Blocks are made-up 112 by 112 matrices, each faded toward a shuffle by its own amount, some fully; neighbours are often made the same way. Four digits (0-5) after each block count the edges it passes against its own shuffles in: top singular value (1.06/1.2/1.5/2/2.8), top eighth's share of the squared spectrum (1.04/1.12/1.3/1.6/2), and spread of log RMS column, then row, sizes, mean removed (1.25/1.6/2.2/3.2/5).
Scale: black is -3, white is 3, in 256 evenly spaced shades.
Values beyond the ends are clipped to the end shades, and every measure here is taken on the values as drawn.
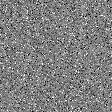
0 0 0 0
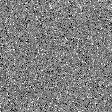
0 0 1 0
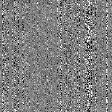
2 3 5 0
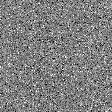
0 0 1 0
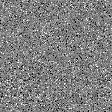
3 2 0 1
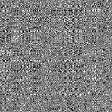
5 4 3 3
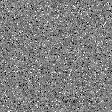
3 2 0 1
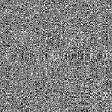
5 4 3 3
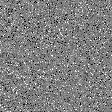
2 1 0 0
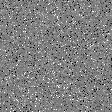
0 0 0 0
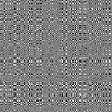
5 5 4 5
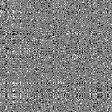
5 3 3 3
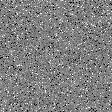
2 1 0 0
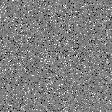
3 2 1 0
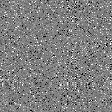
4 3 2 1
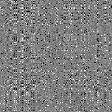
5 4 3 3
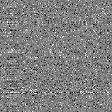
4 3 2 3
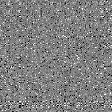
4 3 2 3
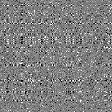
5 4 3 3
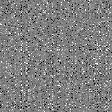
4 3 2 2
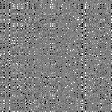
5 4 3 3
